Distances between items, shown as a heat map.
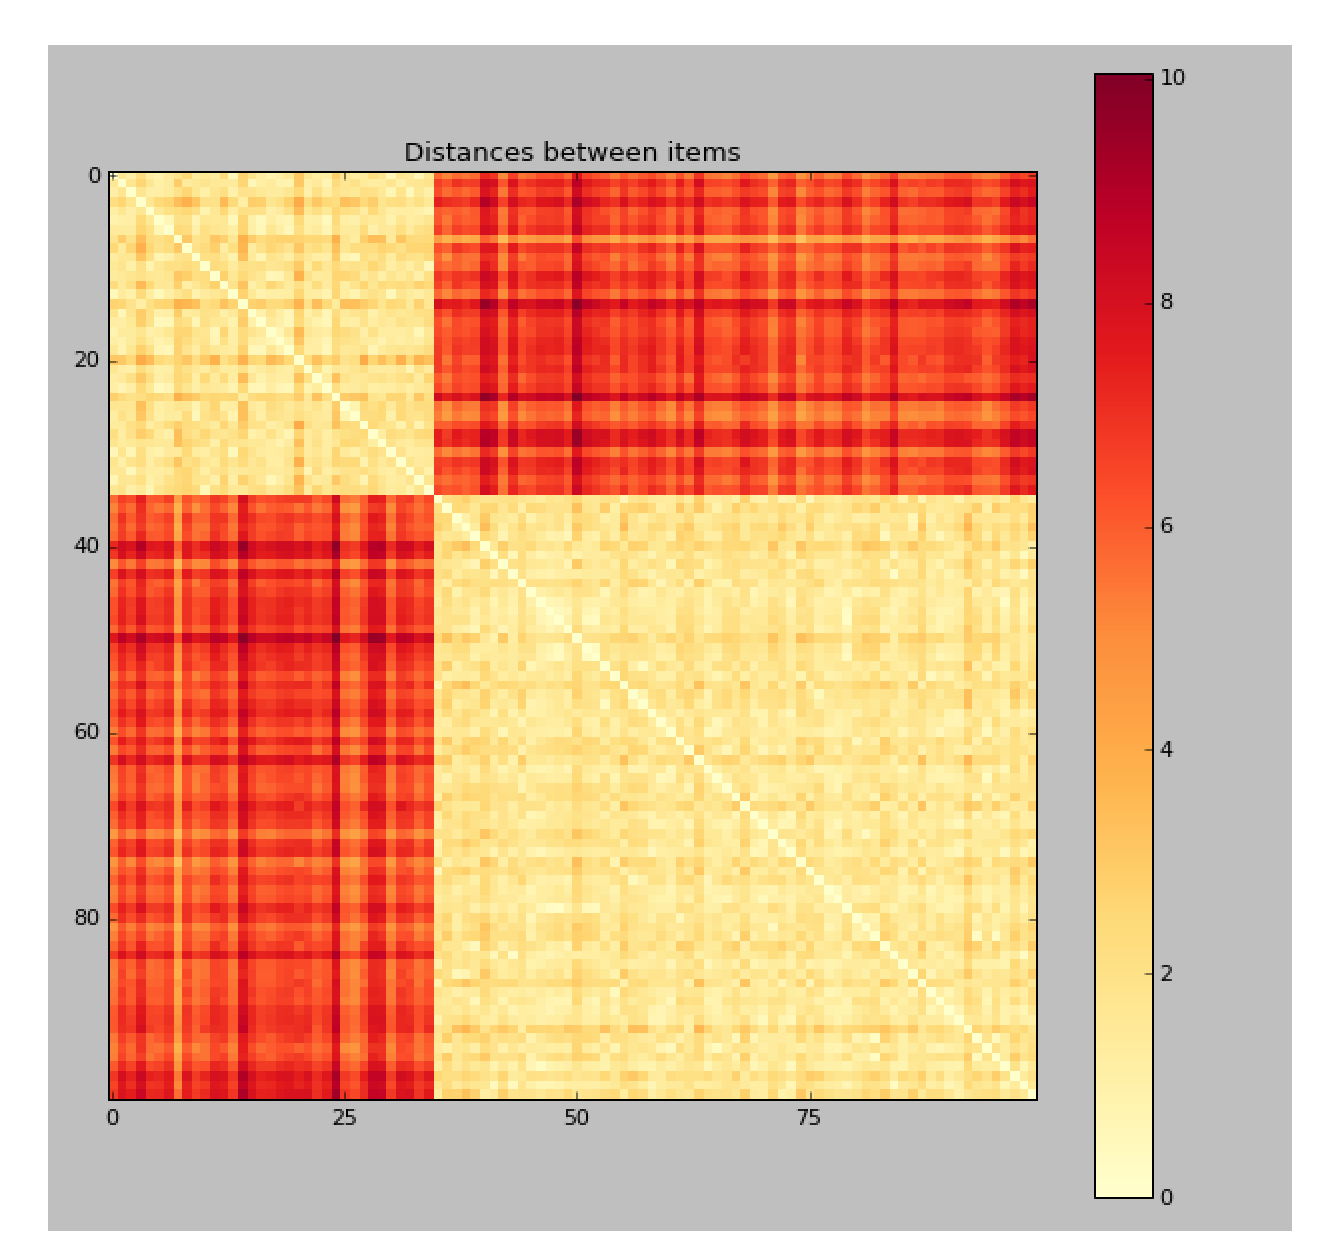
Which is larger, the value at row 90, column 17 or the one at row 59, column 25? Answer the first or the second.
the first
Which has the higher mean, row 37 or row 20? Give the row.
20
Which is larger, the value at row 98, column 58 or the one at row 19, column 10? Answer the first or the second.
the second
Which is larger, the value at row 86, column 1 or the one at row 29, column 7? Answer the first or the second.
the first
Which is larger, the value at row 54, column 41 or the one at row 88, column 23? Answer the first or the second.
the second
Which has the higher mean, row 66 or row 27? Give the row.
27
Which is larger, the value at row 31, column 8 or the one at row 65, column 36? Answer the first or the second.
the first
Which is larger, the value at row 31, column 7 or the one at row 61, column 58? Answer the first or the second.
the first
